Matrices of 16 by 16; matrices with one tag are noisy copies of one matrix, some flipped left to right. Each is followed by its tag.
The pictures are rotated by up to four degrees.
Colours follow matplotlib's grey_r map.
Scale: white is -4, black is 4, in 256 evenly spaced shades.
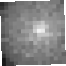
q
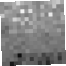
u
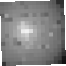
q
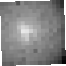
q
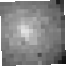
q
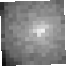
q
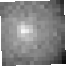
q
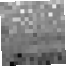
u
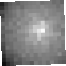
q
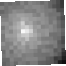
q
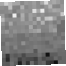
u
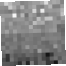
u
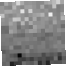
u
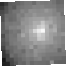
q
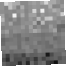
u
